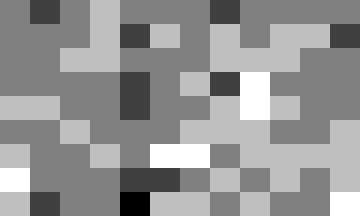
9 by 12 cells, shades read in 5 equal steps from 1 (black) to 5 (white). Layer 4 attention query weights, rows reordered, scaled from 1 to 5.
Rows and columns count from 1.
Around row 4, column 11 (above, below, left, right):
3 3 3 3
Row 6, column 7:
4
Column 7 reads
3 3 3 4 3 4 5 3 4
